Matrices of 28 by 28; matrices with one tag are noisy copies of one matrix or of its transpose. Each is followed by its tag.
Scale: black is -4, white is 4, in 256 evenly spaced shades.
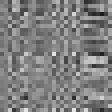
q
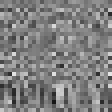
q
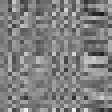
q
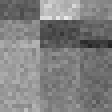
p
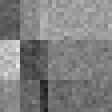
p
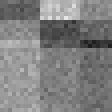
p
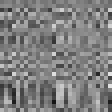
q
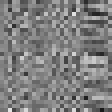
q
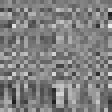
q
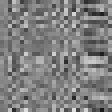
q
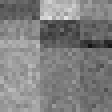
p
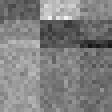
p
